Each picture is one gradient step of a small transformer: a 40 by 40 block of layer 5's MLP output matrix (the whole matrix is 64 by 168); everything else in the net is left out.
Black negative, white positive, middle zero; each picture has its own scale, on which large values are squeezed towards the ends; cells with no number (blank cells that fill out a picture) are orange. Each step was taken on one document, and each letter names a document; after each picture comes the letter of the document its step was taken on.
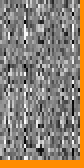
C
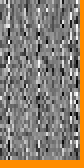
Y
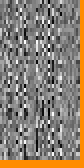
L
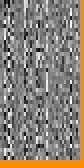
Y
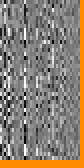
L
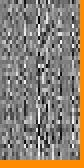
C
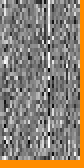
L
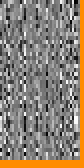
Y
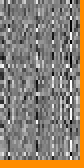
Y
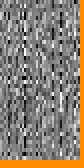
L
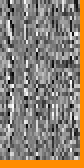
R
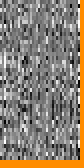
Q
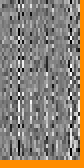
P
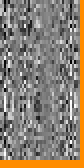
Y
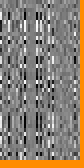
L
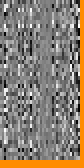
Q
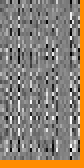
P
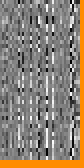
P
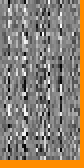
C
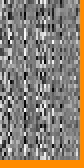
L
